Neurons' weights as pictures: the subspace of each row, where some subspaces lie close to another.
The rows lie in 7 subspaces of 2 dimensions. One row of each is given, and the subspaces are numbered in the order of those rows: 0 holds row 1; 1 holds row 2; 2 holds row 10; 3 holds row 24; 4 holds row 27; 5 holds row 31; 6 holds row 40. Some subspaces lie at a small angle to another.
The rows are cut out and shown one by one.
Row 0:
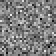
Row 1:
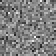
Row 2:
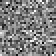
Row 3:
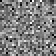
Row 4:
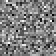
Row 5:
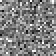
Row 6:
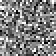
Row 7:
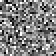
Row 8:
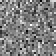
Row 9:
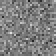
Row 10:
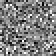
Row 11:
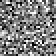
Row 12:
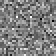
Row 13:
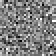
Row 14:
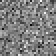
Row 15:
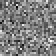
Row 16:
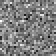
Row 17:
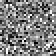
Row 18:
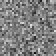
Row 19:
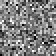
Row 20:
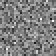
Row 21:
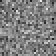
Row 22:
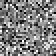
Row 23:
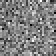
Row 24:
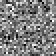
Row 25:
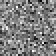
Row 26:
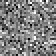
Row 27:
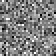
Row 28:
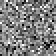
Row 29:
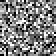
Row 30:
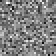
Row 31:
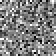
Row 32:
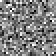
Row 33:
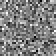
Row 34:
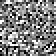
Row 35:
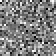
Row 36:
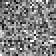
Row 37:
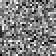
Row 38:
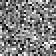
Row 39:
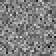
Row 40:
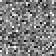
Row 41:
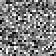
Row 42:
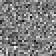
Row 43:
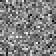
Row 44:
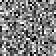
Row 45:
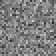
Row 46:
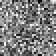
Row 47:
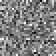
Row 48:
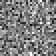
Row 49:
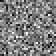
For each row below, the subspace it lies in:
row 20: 0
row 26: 3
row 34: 6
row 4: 3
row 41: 6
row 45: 0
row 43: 4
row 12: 0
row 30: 1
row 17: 2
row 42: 6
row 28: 3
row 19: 1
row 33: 2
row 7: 1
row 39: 4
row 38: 3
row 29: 4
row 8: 5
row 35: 5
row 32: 1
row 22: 2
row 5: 5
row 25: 3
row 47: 0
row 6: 0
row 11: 3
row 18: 2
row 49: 4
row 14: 5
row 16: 6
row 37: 1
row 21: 0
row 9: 6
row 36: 1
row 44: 4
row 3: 5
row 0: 4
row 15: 1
